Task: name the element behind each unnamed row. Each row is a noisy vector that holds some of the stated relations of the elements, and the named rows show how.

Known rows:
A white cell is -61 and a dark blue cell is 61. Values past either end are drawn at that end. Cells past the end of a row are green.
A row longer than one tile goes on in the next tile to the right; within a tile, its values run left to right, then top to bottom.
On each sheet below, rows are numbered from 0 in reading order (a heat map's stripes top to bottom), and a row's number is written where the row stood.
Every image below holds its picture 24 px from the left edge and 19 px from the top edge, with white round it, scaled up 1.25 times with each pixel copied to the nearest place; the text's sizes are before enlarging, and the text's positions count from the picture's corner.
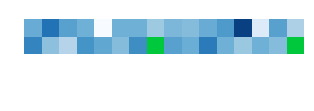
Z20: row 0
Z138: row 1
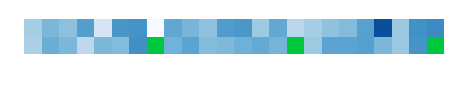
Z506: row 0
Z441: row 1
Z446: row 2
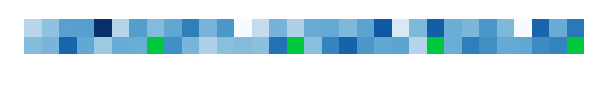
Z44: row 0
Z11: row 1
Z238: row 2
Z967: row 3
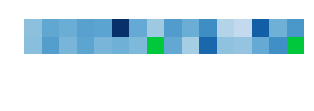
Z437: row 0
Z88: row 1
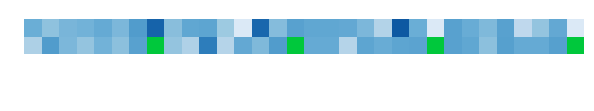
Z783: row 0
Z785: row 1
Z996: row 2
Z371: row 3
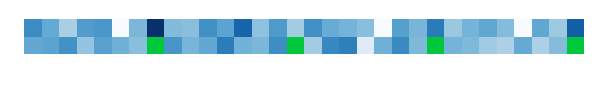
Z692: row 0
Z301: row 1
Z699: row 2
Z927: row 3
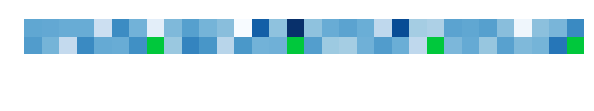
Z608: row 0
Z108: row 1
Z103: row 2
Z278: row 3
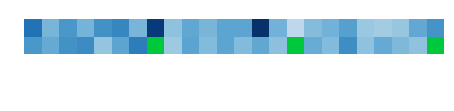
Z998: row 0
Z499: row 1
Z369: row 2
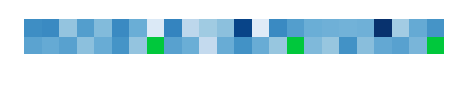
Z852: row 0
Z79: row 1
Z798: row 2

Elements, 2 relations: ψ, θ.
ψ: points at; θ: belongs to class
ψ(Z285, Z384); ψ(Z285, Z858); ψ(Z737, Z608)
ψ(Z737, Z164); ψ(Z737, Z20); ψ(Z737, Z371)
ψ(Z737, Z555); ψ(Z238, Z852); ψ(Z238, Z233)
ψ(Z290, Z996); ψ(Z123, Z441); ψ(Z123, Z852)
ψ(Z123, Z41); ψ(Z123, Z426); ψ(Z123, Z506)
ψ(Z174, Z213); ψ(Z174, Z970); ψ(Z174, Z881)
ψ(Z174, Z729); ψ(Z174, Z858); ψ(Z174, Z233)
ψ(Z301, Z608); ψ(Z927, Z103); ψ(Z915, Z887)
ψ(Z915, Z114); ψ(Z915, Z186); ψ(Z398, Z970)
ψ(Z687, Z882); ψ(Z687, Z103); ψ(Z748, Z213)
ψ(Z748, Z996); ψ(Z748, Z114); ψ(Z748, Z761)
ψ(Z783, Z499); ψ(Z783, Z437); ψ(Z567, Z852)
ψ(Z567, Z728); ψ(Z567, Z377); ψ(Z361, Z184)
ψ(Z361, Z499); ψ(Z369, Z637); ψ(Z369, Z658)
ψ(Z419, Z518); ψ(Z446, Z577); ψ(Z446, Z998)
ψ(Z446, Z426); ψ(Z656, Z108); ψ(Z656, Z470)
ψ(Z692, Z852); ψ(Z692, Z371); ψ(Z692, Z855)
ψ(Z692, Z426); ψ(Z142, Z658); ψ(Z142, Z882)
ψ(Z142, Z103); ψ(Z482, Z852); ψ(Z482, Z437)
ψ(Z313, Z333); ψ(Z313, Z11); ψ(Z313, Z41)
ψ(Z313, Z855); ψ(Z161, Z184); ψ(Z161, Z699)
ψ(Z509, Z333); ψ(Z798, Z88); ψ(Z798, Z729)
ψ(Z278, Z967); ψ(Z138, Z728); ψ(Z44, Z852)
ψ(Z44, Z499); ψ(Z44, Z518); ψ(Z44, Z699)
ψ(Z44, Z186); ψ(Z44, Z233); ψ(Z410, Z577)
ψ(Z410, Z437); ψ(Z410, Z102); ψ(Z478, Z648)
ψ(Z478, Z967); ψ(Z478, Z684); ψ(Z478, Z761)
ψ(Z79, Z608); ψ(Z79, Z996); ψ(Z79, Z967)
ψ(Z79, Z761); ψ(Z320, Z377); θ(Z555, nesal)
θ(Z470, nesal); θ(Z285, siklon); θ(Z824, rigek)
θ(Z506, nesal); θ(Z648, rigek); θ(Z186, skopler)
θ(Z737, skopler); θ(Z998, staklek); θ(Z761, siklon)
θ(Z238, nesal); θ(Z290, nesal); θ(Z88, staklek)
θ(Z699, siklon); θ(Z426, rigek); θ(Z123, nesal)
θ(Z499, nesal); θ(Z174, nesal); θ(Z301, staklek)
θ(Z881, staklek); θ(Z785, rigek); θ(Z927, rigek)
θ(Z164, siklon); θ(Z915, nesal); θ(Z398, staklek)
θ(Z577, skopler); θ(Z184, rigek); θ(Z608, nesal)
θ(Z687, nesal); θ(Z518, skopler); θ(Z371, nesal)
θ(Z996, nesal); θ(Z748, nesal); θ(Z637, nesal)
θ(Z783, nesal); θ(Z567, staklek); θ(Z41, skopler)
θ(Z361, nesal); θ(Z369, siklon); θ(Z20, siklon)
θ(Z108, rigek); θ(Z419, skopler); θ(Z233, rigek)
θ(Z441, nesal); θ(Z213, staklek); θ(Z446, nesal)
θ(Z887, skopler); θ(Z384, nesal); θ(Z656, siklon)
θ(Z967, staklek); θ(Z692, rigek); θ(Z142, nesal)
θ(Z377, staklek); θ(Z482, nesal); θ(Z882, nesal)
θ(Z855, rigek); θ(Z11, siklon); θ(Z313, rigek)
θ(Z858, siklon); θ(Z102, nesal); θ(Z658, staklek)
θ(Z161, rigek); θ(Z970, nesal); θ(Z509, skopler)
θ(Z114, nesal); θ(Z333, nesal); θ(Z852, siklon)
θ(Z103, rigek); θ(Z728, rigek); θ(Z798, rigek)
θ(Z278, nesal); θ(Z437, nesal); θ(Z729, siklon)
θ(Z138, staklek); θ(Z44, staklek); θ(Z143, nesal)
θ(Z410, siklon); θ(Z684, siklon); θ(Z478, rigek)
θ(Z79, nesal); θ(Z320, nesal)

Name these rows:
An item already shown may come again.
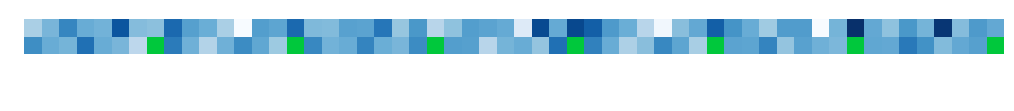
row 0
Z658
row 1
Z684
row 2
Z301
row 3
Z577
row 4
Z684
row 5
Z692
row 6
Z398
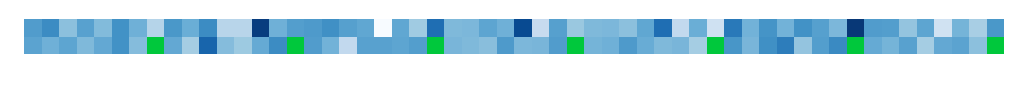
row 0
Z852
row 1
Z88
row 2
Z648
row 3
Z748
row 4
Z320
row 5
Z998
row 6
Z728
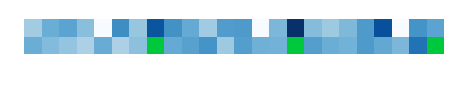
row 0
Z927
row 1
Z692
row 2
Z737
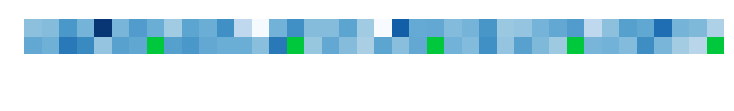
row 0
Z398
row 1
Z509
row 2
Z470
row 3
Z369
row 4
Z142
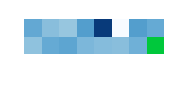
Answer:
Z123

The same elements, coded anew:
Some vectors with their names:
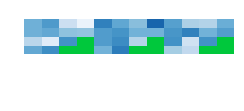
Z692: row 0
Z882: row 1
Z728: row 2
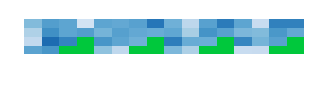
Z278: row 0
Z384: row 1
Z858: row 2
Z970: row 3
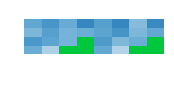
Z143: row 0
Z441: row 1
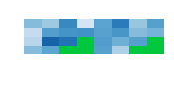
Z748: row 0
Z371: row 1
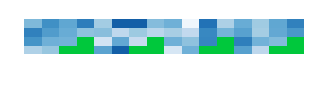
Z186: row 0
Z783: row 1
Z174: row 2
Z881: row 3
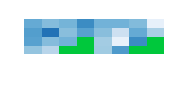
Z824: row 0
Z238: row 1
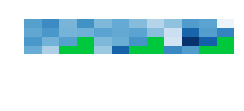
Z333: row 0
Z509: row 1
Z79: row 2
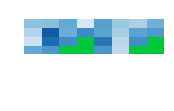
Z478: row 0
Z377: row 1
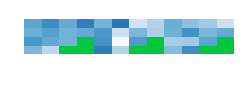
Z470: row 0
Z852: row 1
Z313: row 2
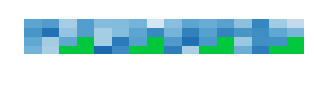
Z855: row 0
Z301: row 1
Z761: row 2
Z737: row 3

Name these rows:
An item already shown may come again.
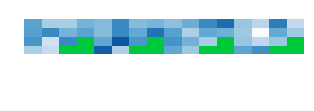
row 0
Z728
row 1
Z967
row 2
Z699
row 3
Z44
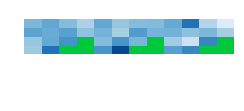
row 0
Z509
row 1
Z369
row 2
Z123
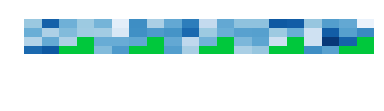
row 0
Z410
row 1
Z398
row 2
Z426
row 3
Z184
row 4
Z79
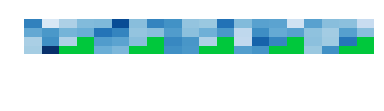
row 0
Z927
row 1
Z577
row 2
Z658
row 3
Z278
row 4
Z320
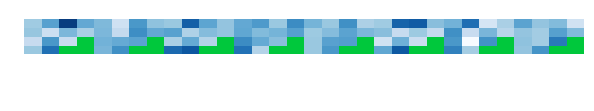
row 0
Z361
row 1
Z285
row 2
Z410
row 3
Z998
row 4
Z915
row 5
Z783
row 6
Z852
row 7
Z320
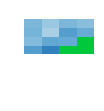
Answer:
Z656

